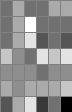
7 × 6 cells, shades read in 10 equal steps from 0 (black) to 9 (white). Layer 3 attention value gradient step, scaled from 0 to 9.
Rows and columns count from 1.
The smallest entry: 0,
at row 7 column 6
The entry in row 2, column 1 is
4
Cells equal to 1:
0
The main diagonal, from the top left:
4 6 8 8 5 7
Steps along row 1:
up down same up same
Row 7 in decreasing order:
8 6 4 3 2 0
